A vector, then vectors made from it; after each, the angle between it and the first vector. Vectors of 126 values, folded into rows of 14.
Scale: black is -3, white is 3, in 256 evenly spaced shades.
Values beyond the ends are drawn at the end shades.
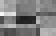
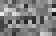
partly aligned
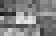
nearly opposite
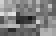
nearly parallel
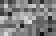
partly opposed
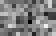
partly aligned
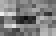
nearly parallel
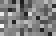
orthogonal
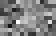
partly opposed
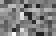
orthogonal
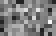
orthogonal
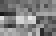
nearly opposite
